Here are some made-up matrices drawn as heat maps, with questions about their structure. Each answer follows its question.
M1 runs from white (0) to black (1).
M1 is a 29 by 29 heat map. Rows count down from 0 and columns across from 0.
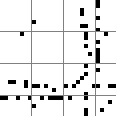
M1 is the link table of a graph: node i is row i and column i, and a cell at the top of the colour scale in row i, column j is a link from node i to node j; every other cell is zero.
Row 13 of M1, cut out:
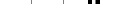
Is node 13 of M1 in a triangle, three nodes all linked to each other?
no
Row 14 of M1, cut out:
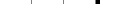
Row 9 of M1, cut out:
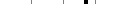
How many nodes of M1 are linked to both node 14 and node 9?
0
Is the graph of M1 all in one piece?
yes
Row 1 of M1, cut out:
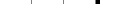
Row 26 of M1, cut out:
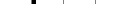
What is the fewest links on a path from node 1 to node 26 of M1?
4
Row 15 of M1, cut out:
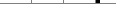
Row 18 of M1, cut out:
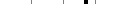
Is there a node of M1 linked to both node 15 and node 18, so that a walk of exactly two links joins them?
no
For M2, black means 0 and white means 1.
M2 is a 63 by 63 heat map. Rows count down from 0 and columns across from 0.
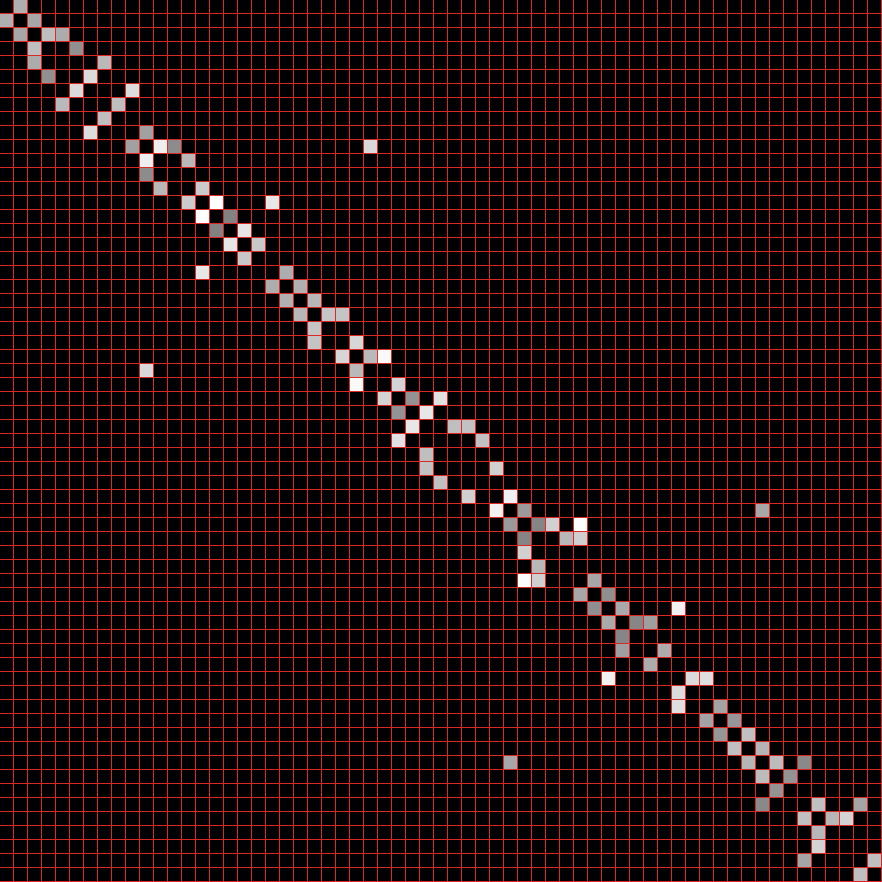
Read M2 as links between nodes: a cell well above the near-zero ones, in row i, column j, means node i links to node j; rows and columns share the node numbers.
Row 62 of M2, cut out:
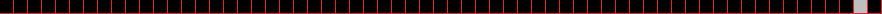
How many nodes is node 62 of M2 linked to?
1
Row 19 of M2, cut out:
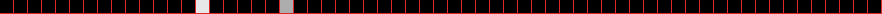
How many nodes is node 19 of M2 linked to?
2
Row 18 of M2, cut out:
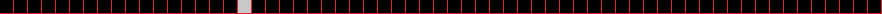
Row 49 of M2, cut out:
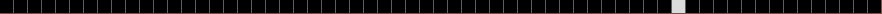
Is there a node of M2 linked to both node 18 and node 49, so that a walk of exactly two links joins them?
no
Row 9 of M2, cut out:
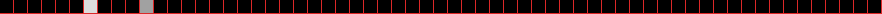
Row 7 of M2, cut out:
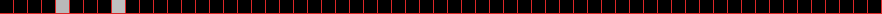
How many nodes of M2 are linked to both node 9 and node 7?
0
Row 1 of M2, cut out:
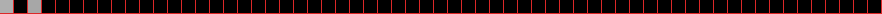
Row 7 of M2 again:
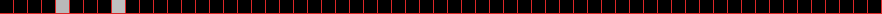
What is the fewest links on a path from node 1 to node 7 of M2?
3
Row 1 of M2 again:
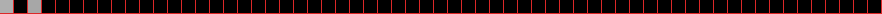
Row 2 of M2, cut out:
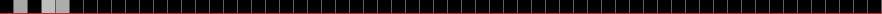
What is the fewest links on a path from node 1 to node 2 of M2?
1
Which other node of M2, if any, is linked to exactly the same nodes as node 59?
node 60
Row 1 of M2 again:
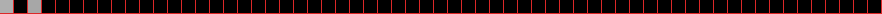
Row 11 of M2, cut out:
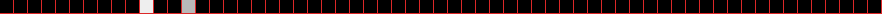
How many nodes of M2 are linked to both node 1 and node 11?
0
